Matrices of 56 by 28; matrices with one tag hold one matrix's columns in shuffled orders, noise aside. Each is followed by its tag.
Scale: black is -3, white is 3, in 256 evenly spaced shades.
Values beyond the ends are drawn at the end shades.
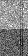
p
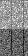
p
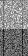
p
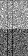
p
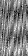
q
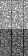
p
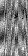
q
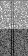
p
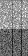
p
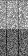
p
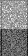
p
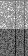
p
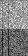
p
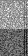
p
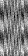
q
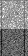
p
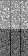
p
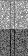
p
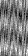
q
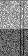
p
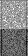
p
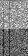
p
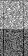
p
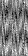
q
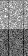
p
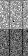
p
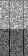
p
